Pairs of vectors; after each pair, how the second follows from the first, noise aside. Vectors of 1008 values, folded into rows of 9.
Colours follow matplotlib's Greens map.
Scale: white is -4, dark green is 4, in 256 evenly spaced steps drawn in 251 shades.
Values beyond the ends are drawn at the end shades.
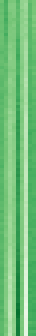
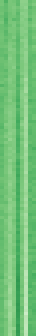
shrunk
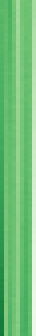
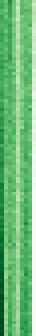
scaled up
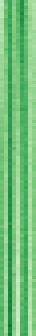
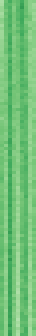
shrunk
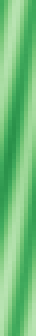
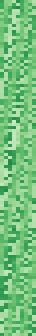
sign-scrambled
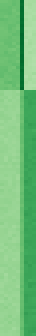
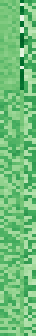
sign-scrambled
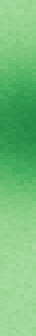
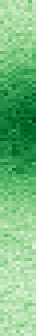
scaled up
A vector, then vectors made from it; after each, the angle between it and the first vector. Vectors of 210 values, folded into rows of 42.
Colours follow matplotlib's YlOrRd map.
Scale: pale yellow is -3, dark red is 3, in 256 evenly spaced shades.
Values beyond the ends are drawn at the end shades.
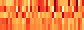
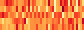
nearly opposite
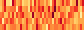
partly aligned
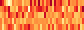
partly aligned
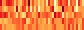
nearly opposite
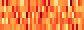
partly opposed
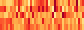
nearly parallel
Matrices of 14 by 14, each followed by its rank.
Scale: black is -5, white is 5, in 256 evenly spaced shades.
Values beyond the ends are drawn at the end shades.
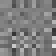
two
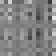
two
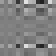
one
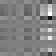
one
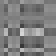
one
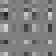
one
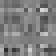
two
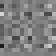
two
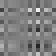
one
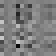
two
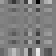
one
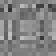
two
